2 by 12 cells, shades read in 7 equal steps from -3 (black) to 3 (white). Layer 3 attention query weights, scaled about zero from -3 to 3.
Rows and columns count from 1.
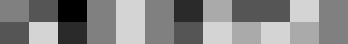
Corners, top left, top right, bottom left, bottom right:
0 0 -1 0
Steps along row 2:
up down up up down down up down up down down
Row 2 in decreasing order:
2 2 2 2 1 1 0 0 0 -1 -1 -2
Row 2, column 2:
2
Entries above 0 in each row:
3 6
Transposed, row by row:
0 -1 | -1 2 | -3 -2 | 0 0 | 2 2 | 0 0 | -2 -1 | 1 2 | -1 1 | -1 2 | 2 1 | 0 0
